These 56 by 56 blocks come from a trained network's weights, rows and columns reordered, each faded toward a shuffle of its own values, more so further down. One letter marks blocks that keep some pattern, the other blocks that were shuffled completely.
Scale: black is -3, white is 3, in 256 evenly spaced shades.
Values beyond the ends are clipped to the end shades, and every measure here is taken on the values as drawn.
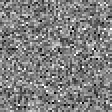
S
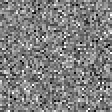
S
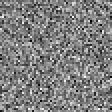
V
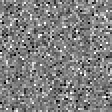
S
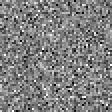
S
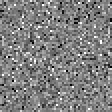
S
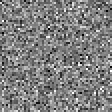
V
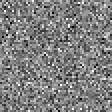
V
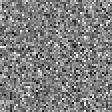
S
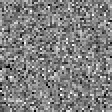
V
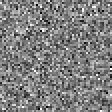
V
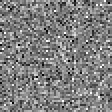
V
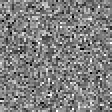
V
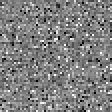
V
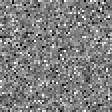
S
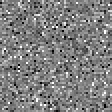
S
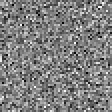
S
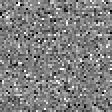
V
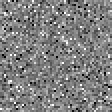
S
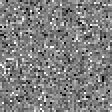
S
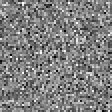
S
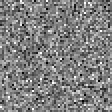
S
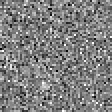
V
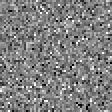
S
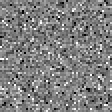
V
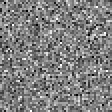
S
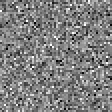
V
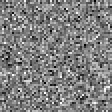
S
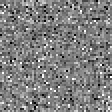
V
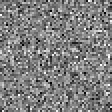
S
